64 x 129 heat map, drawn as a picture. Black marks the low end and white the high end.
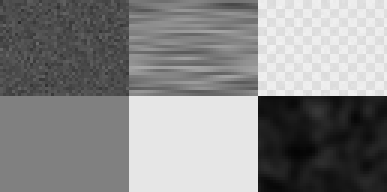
The table splits into 2 rows of 3 panels. Panel 1,1: low, fine-grained, faint in contrast. Panel 1,2: middling, streaked across. Panel 1,3: very high, checkered, faint in contrast. Panel 2,1: middling, flat. Panel 2,2: very high, flat. Panel 2,3: very low, blotchy, faint in contrast.
